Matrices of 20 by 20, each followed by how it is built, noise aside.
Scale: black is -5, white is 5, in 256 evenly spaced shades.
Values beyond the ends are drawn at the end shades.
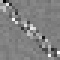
banded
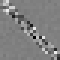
banded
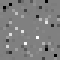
sparse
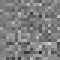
low rank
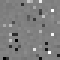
sparse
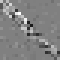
banded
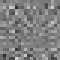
low rank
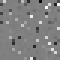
sparse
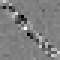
banded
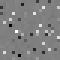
sparse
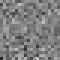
low rank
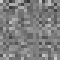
low rank
